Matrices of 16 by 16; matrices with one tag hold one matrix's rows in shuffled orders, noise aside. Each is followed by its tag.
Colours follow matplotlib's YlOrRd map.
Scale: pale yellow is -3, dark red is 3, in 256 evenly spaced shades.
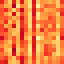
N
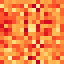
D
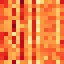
N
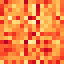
D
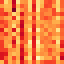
N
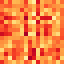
D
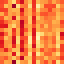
N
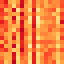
N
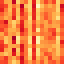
N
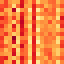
N
